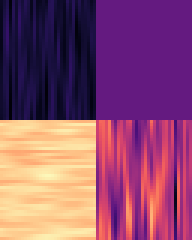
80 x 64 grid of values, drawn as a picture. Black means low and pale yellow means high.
The table splits into 2 rows of 2 panels. Panel 1,1: very low, streaked downward, faint in contrast. Panel 1,2: low, flat. Panel 2,1: very high, streaked across, faint in contrast. Panel 2,2: middling, streaked downward, strong in contrast.
